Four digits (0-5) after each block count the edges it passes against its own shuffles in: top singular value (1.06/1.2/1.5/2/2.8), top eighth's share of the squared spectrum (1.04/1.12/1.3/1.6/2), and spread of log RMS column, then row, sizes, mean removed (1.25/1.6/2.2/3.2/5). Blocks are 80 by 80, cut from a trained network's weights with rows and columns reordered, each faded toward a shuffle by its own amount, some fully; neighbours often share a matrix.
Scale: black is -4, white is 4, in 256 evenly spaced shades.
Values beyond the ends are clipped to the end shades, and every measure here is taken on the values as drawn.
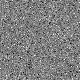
0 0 0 0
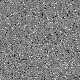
1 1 0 0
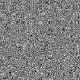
4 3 1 1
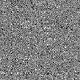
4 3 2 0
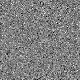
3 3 0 0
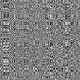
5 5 3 3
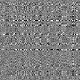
4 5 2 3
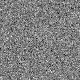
0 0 0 0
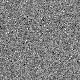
0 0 0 0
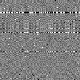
5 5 0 3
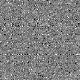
3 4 1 2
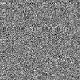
4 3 1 2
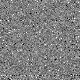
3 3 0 1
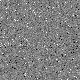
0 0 0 0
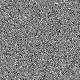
1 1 0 0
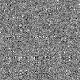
3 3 1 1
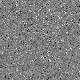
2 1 0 0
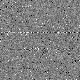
3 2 0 1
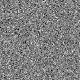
3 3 1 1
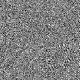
3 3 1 1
